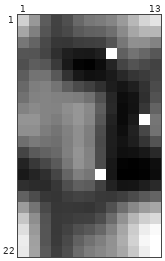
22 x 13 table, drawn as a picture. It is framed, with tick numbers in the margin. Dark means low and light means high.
Grain: blotchy. Ninth with the highest average: bottom right. Lone odd cells: 3, each higher than its neighbours. Ninth with the lowest average: middle right.
